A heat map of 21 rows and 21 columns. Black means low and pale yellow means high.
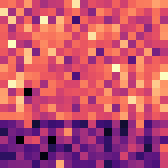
The ninth with the lowest average is the bottom left. A horizontal seam about 70% of the way down splits the table, and the top part is higher. The middle right is the ninth with the highest average.
